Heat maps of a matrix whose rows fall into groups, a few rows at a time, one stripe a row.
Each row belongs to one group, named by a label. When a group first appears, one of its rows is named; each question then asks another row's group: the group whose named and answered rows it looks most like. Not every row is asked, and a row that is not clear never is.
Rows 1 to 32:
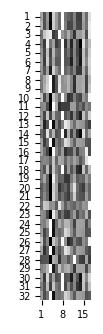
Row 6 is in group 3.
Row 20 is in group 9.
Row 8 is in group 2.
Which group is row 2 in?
3
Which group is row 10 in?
3
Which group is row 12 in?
3
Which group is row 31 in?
3
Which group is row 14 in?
3
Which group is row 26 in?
3
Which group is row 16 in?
9
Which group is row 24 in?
2
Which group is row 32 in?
2
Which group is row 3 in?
2
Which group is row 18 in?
3
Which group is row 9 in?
2
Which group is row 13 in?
2
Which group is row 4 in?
3
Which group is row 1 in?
3
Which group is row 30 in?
3
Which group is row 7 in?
3
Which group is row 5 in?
3
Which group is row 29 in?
2
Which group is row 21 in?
9
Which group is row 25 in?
2
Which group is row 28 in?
9
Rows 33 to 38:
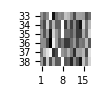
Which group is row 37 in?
2
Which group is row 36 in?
9
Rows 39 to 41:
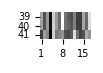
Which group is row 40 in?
3
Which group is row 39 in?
3
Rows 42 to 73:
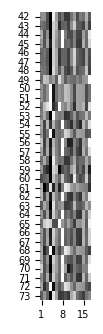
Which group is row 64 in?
3
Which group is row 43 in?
9
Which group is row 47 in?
9
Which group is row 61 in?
2
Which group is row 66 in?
3
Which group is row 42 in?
9
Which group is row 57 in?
3
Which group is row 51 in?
2
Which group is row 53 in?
9
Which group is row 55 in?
2
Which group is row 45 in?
3
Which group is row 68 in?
2
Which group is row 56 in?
3
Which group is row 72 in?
2
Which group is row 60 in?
9
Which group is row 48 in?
9
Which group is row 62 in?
3
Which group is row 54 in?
3
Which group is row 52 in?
2
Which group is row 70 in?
3
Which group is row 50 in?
2
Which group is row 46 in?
9
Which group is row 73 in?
9
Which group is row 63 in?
9
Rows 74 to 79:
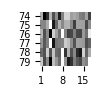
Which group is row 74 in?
2
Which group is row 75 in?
2
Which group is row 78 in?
3
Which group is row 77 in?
2
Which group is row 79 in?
3
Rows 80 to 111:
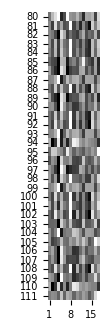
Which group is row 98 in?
3
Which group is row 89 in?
9
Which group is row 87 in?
2
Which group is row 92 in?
3
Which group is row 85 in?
9
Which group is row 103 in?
9
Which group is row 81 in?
3
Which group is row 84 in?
3
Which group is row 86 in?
9
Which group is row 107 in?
9
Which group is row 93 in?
2
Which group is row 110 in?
2
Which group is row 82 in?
9
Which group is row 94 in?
2
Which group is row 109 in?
9
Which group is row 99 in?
2
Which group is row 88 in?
3
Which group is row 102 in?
3
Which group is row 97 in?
9
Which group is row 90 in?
9
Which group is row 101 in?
3
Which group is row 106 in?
9
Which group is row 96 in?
9
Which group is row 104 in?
2
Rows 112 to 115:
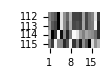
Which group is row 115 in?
3
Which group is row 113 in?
9
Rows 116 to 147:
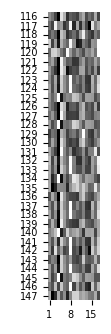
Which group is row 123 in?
3
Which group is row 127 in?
9
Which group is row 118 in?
9
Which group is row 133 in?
3
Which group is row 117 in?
3
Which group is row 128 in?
2
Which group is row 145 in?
2
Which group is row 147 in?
2
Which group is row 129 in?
9
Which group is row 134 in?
2
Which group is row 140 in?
2
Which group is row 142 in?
3
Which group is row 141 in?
3
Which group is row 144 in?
3
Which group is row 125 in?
2
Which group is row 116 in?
9
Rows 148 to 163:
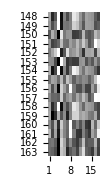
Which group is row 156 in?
3
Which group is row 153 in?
9
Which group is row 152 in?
2
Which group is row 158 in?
2
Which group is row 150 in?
9
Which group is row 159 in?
2
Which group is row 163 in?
9
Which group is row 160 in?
3
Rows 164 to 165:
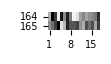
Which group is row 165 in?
9
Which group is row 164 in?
2
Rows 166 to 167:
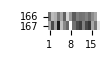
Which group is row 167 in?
3
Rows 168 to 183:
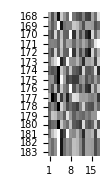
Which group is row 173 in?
2
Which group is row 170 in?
3
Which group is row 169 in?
2
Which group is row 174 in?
9
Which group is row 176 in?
3
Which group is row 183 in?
2
